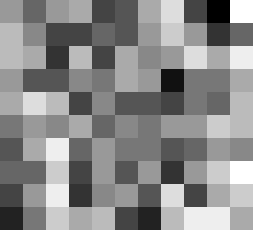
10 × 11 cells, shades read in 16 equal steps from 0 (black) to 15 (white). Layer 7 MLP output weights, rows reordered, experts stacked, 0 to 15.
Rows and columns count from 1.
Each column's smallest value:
2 5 3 3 4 4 2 1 4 0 6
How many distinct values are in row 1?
8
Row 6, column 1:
7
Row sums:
85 77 103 78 84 96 86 90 91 97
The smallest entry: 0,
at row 1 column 10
